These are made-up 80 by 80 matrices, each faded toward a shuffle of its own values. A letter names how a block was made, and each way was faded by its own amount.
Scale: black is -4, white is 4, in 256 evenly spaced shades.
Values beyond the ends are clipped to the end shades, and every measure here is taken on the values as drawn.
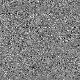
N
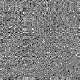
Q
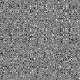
Q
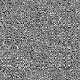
Q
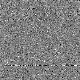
N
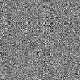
Q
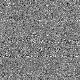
N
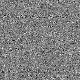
N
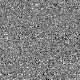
N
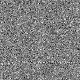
N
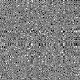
Q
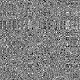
Q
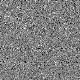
N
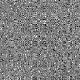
Q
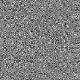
Q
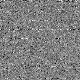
N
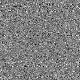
N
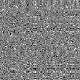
Q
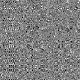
Q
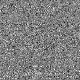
N
